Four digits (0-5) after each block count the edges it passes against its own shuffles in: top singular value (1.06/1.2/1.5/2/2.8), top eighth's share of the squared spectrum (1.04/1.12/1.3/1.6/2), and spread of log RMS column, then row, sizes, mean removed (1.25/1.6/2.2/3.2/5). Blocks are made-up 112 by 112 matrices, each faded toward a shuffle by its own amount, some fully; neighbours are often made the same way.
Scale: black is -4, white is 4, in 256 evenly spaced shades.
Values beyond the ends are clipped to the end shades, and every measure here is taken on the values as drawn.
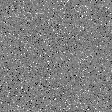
0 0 0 0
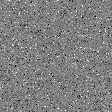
0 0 0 0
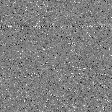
2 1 0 1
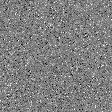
0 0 0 0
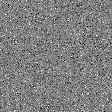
2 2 0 0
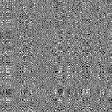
5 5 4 3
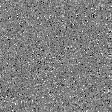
3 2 0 0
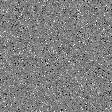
0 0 0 0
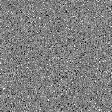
4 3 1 1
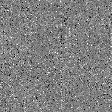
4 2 1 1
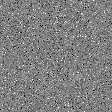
1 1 0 0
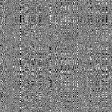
5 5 4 3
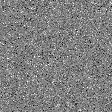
2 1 0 0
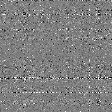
3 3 2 3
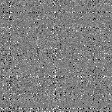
2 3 3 3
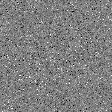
0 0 1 0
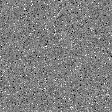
0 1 2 0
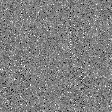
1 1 2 0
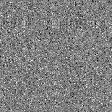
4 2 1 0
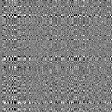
5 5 4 4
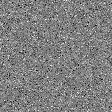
2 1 0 0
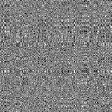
5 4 3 3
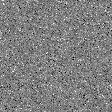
2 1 0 0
